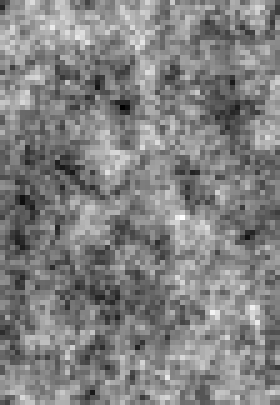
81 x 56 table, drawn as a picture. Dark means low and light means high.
The halves do not mirror each other. The ninth with the lowest average is the middle left. The histogram is bell-shaped. There is no overall slope. No row or column stands out.
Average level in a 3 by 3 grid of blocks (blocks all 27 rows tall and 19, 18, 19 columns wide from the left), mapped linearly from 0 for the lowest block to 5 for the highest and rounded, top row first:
542 / 043 / 225
